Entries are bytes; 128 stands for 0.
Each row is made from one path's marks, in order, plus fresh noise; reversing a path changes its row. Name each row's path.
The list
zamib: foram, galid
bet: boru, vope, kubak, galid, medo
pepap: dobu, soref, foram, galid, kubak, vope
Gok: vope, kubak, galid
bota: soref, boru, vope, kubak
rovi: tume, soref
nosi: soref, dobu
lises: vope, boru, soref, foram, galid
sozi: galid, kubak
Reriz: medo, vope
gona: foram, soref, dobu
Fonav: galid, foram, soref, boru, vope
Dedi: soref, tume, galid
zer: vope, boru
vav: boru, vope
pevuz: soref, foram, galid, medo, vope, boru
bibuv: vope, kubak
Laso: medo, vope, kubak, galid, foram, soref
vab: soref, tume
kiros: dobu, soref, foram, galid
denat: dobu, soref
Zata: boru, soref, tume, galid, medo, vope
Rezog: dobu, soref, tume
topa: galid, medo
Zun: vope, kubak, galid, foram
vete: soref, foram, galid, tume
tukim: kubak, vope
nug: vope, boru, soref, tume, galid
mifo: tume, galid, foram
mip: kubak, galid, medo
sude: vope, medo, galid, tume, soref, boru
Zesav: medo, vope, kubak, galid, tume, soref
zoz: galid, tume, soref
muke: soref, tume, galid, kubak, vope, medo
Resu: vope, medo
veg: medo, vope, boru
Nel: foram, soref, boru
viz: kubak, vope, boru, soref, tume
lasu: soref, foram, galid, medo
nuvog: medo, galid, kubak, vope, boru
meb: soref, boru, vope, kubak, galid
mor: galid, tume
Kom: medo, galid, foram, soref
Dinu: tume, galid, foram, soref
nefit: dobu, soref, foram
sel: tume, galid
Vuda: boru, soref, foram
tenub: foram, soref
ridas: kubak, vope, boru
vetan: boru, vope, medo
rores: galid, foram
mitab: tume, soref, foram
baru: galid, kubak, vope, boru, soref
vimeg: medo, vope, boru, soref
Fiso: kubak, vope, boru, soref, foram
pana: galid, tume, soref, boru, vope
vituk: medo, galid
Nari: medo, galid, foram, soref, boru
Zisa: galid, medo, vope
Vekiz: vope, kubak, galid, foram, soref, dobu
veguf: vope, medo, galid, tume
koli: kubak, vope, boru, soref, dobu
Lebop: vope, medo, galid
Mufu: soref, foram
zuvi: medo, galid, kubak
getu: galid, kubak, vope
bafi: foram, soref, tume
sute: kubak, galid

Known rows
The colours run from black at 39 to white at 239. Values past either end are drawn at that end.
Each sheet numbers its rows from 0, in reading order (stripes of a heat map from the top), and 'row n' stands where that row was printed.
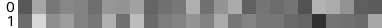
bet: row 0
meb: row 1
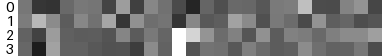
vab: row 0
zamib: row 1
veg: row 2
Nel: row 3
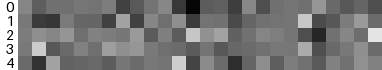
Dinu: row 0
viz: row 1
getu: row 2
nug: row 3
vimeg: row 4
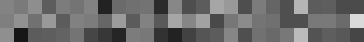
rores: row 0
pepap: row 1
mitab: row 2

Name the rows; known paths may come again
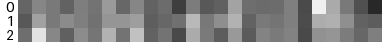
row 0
lasu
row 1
bet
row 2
Lebop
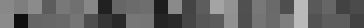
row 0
rores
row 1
mitab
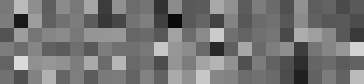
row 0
zamib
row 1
tenub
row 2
mip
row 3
pana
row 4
sute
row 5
bibuv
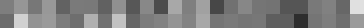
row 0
pepap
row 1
meb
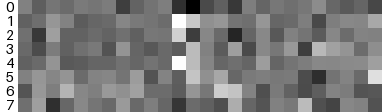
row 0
Dinu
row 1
nuvog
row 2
vimeg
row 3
Resu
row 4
pevuz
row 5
getu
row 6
zuvi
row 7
mor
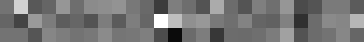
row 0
sel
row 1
ridas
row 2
Zesav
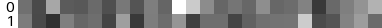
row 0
zer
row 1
viz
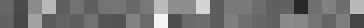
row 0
bota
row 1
Nari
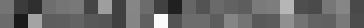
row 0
vab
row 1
Nel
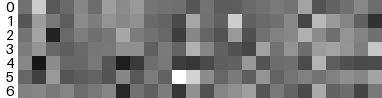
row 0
nug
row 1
topa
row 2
veguf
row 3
Zata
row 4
Mufu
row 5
veg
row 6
Zun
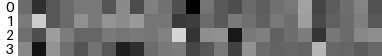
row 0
rovi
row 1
Dedi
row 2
baru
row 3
Fiso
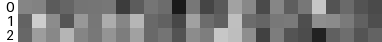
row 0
mifo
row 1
vituk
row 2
sozi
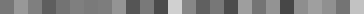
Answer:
Zisa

